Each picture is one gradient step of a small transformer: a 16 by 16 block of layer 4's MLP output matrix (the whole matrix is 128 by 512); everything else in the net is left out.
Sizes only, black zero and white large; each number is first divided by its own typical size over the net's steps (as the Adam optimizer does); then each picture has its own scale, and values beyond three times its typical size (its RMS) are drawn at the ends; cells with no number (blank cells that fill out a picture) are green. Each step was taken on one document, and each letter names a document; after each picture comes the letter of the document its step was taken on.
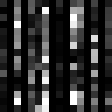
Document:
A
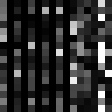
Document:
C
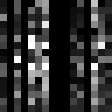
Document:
A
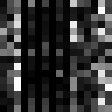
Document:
C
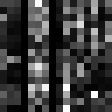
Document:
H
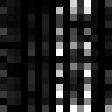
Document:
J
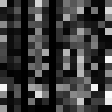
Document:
H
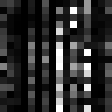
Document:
J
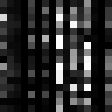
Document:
J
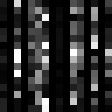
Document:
A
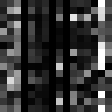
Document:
C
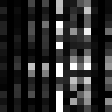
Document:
J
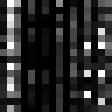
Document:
C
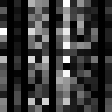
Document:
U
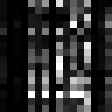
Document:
J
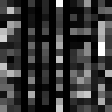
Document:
C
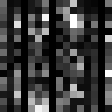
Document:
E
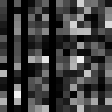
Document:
U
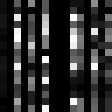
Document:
A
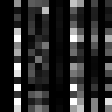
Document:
A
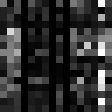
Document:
C
